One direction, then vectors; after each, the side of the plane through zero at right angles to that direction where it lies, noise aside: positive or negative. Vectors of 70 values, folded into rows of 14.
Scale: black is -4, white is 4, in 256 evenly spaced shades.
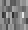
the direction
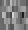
negative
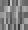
negative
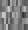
negative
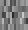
positive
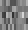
positive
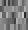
positive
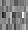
positive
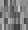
positive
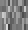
negative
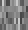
negative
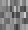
positive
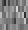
positive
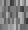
positive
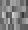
negative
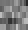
negative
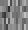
positive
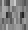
negative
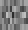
positive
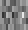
positive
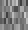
negative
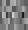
negative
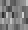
positive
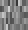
negative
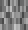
negative
